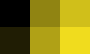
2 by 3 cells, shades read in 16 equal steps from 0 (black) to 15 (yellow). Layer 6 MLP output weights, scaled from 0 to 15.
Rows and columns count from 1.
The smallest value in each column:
0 9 13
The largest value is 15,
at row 2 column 3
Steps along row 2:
up up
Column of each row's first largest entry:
3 3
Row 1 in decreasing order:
13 9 0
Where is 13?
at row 1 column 3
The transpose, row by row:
0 2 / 9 11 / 13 15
